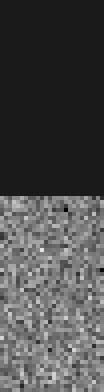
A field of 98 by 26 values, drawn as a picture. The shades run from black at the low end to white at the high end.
The table splits into 2 rows of 1 panel. Panel 1,1: very low, flat. Panel 2,1: middling, fine-grained, strong in contrast.
